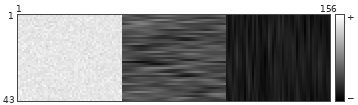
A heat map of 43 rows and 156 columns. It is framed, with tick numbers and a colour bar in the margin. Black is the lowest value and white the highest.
The table splits into one row of 3 panels. Panel 1,1: very high, fine-grained, faint in contrast. Panel 1,2: low, streaked across. Panel 1,3: very low, streaked downward, faint in contrast.
